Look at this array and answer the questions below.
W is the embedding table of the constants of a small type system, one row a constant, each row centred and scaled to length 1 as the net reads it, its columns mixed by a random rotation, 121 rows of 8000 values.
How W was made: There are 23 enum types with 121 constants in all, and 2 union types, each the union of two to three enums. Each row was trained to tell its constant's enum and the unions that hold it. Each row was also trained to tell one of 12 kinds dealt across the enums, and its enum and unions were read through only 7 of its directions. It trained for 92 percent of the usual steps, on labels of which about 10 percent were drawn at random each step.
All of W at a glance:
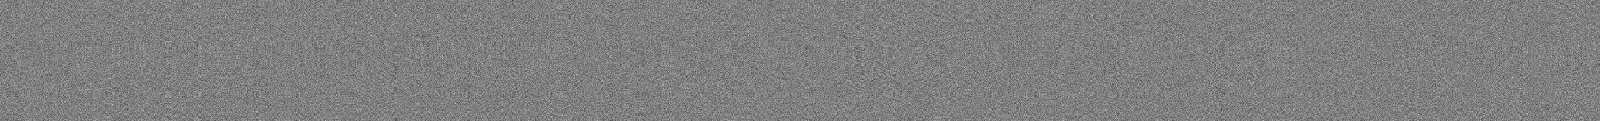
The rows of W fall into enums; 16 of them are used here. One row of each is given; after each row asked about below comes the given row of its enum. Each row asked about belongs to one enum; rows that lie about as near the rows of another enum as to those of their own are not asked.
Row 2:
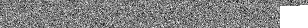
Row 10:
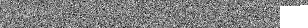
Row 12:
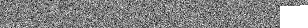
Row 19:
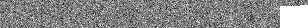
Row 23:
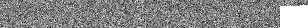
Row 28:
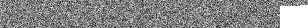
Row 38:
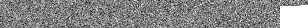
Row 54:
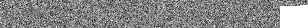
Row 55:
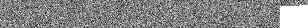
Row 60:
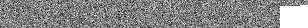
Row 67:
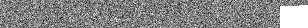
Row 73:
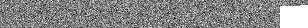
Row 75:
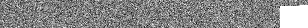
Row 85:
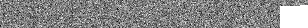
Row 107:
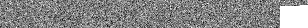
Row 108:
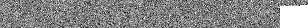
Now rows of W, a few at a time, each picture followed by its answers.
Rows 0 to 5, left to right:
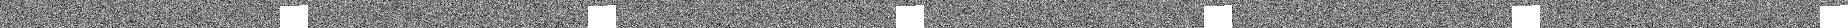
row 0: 75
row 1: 38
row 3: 73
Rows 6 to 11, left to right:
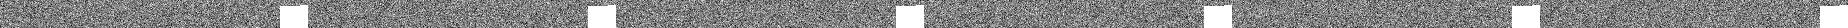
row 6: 60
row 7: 85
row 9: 54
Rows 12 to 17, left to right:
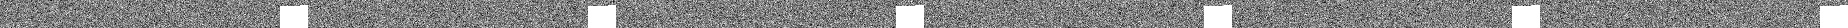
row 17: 12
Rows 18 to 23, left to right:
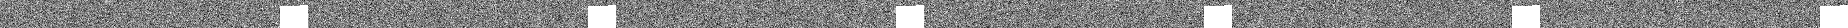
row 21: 54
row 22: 12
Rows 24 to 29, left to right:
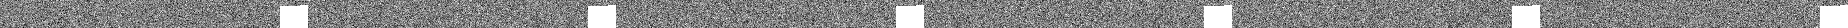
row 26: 2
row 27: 85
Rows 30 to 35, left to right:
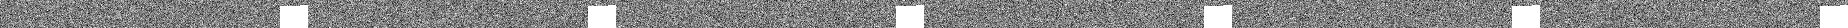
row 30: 12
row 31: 54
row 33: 67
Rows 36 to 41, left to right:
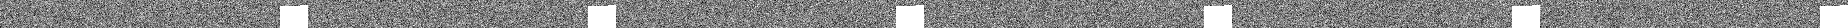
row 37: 55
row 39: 55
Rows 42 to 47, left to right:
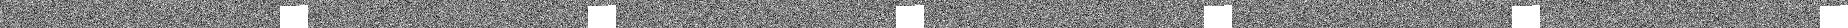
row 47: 2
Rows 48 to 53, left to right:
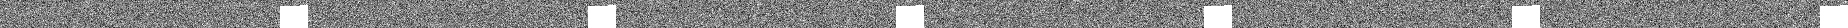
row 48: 10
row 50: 23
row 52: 2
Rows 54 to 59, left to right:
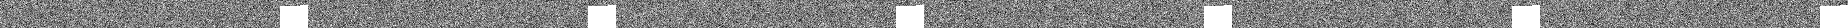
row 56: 10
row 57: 55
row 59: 73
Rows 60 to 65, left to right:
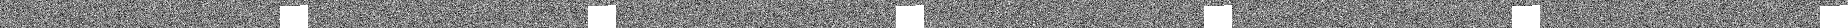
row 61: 2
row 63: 75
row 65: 60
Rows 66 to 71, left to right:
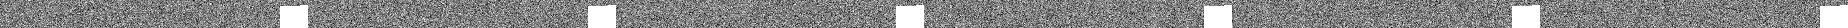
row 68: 10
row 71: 23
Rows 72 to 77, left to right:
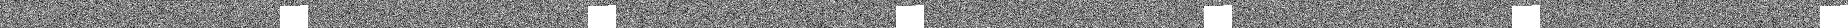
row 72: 10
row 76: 60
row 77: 10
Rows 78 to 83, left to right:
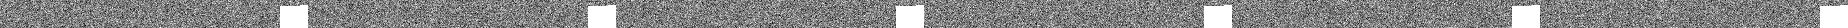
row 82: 38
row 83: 12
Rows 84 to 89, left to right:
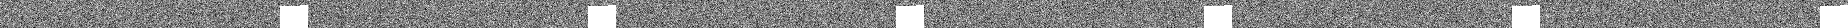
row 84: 28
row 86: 60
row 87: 73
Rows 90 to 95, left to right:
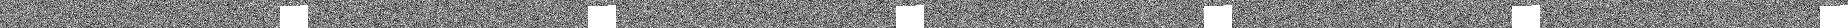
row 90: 55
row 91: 12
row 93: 75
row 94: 85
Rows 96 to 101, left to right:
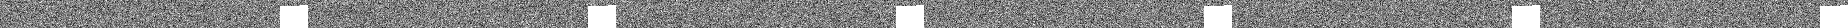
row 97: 23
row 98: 54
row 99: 75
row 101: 28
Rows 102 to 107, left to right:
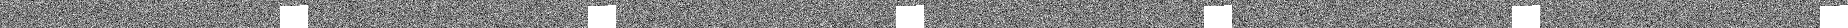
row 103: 55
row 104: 28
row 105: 2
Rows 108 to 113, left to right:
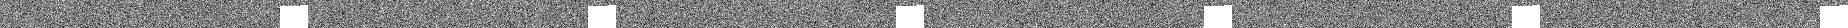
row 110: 28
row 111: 38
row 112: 55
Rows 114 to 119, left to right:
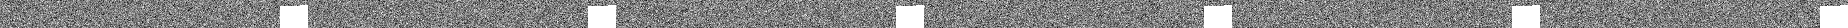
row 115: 75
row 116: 54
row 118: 73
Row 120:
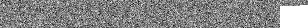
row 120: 73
